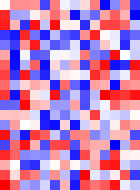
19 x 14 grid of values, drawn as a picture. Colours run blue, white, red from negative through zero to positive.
Slope: none. Histogram: flat. Grain: fine. Mirror symmetry: none.
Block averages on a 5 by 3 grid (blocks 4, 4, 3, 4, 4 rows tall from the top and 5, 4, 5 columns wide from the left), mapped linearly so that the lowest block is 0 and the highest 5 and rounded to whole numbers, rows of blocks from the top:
2 2 2
1 1 3
3 0 5
2 2 2
3 2 4
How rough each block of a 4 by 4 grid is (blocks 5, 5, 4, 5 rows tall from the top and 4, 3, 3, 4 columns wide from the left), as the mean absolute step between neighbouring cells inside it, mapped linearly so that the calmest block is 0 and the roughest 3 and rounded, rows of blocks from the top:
3 1 3 1 / 3 2 2 3 / 2 1 2 0 / 2 1 2 2
